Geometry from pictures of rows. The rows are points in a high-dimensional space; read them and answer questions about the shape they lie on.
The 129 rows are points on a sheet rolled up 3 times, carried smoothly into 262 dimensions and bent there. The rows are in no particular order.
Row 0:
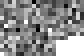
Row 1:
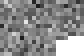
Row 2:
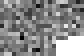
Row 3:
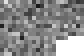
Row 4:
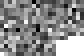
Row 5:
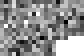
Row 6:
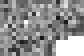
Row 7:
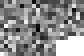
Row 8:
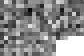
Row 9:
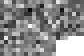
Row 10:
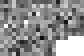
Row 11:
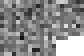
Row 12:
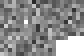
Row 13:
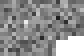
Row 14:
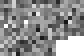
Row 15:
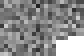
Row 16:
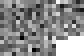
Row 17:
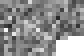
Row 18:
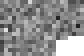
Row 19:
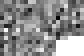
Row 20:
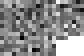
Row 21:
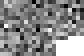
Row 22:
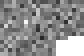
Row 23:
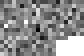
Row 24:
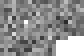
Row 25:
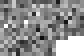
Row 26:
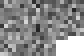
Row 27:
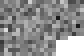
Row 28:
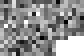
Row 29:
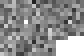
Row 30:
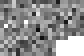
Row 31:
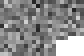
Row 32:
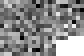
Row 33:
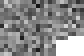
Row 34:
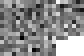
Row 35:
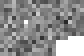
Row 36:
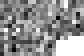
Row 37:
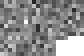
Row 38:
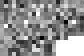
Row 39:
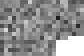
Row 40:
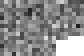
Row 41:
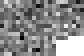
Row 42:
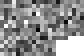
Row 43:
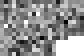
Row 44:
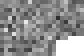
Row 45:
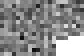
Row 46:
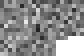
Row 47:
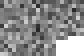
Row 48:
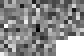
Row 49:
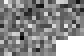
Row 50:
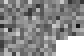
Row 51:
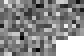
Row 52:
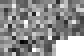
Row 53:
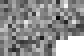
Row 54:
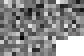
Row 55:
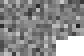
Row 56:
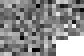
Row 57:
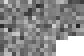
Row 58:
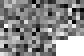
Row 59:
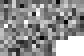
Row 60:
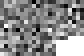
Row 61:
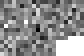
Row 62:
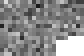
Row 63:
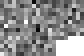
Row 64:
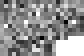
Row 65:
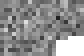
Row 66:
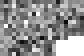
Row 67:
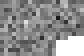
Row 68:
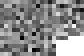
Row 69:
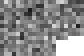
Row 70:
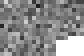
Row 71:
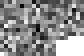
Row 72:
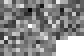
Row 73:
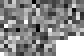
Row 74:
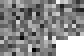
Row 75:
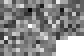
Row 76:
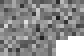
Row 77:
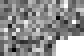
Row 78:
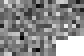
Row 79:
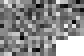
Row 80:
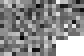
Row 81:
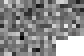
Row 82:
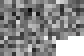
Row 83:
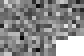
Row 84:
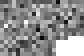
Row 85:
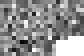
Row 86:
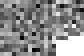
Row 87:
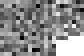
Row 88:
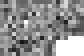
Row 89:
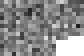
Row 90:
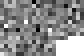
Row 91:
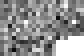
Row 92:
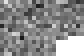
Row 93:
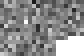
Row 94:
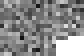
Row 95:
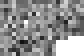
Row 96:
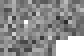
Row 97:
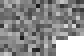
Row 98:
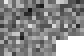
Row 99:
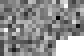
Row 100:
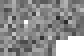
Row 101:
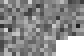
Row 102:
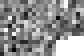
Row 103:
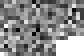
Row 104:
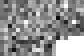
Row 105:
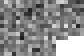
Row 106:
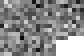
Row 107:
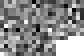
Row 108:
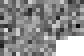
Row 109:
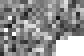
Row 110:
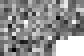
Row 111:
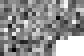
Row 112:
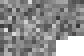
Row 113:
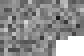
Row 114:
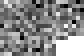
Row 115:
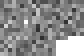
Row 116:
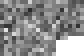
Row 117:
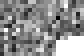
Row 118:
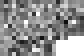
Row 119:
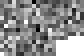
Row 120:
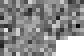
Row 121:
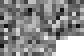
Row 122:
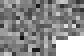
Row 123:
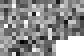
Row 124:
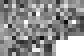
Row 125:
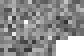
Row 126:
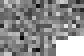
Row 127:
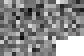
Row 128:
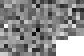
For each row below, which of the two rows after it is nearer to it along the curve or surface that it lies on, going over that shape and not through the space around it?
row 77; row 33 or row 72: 72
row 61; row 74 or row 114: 114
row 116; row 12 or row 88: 88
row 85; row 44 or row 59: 59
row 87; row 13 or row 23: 23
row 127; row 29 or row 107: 107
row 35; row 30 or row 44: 44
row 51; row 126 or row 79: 126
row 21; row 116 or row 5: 116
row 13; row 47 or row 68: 47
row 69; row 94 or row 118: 94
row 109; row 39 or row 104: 104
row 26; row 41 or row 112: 41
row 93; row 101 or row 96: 96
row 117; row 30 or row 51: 30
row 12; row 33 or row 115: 115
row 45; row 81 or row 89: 81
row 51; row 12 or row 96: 12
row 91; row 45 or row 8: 8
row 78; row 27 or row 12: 12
